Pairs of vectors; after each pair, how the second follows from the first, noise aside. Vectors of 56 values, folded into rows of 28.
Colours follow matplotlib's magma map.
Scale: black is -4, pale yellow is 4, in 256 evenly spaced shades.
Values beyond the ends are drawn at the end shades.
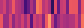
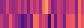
wrapped around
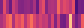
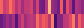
wrapped around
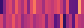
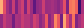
negated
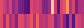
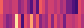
wrapped around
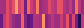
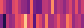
wrapped around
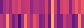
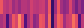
negated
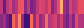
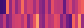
wrapped around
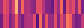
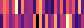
scaled up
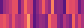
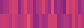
shrunk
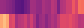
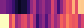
scaled up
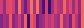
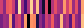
scaled up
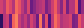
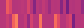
partly zeroed
